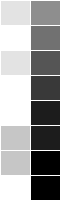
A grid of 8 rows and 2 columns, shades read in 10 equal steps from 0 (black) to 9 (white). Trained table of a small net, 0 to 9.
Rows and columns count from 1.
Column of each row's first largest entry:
1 1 1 1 1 1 1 1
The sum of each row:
13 13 11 11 10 8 7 9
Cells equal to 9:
4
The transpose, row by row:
8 9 8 9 9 7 7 9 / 5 4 3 2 1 1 0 0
